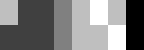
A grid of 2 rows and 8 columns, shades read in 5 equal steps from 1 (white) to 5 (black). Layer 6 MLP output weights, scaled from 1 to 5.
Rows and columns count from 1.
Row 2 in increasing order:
1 2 2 3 4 4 4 5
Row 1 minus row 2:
-2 0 0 0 0 -1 1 0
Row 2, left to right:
4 4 4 3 2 2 1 5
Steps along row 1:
up same down down down up up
